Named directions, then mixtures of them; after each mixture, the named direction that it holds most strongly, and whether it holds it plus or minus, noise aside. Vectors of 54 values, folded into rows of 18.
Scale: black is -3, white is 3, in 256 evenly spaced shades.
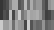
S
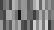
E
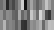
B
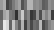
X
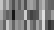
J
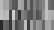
S, minus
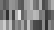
S, plus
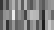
J, minus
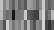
J, plus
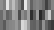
B, minus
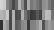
S, minus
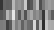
J, minus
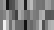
B, plus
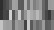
S, plus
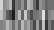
J, plus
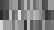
S, plus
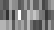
S, plus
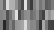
B, minus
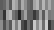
E, plus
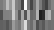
B, minus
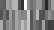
B, minus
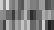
J, plus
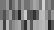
E, plus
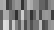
X, plus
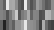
B, minus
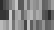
S, plus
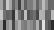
J, plus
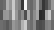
B, minus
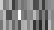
E, minus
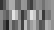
X, minus
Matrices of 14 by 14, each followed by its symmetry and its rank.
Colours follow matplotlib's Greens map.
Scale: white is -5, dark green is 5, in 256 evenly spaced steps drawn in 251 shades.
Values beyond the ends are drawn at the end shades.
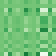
neither, rank one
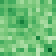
symmetric, rank three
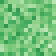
neither, full rank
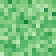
neither, full rank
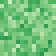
neither, full rank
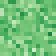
antisymmetric, full rank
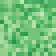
antisymmetric, full rank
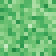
neither, full rank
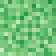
antisymmetric, full rank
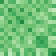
symmetric, rank three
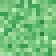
neither, full rank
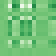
neither, rank one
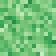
antisymmetric, full rank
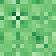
symmetric, rank three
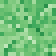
antisymmetric, full rank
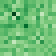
symmetric, rank three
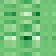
neither, rank one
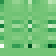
neither, rank one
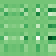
neither, rank one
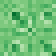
symmetric, rank three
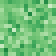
antisymmetric, full rank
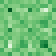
symmetric, rank three
